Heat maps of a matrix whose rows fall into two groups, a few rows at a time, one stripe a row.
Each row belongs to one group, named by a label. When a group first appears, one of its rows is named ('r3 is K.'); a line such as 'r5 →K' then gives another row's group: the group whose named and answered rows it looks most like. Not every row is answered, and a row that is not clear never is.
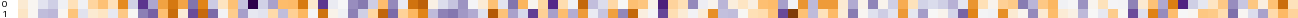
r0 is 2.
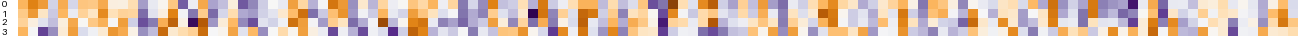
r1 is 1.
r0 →1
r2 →2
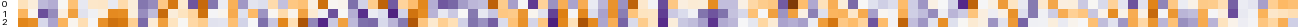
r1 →2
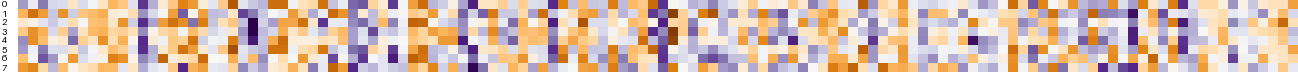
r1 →1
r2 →2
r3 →1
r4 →1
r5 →2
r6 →2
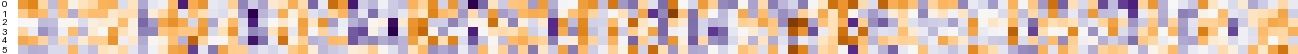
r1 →1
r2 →2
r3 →2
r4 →1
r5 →2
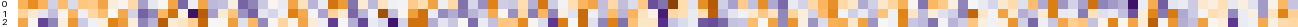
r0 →1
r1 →2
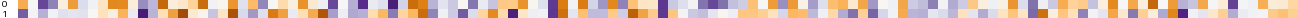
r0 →2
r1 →2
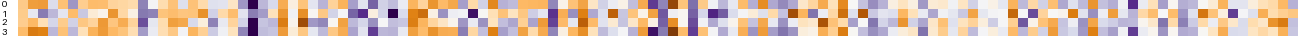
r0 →1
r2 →1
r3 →1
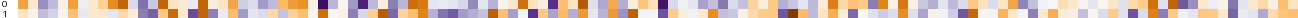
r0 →2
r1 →2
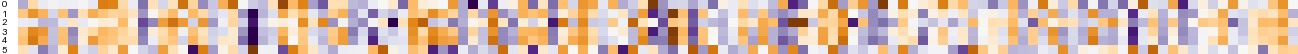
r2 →2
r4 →1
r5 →2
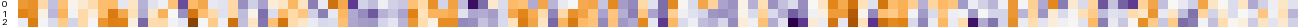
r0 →1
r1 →1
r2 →1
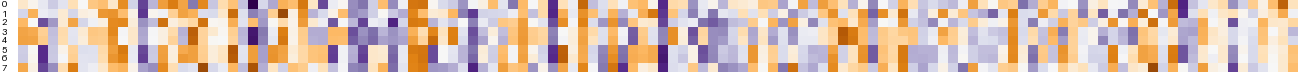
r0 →2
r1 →1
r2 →2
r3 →1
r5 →2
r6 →2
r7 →2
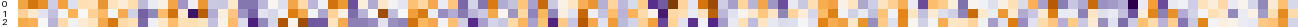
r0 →1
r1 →2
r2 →1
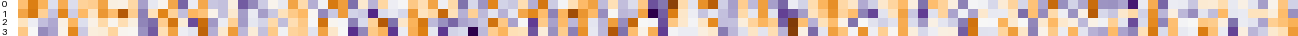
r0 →1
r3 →2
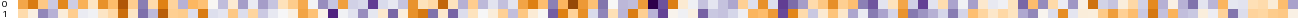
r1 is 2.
